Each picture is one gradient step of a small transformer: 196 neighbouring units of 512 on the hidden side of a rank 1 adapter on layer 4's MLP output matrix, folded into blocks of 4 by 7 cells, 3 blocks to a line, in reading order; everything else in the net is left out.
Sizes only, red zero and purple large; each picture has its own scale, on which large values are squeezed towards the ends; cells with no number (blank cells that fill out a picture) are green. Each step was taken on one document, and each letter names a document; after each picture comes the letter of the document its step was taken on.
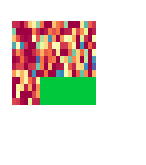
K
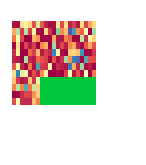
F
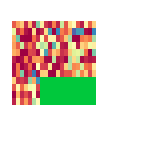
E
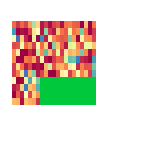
E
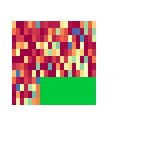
K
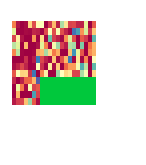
K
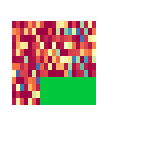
E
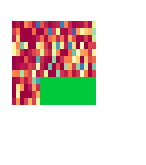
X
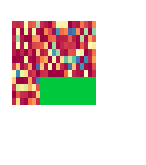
F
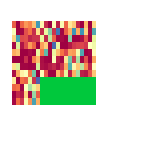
E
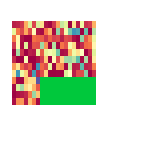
F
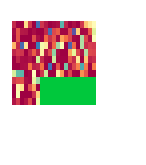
X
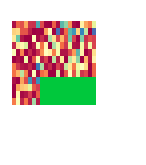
F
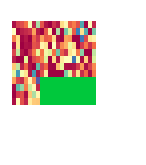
F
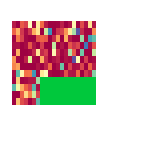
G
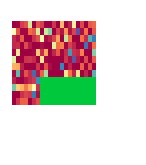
G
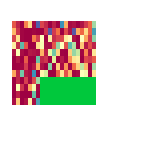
X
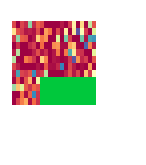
G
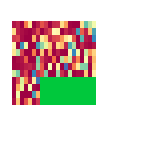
X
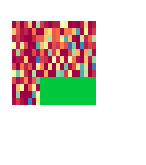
X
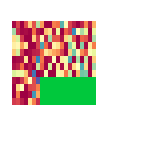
K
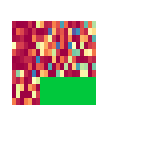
X
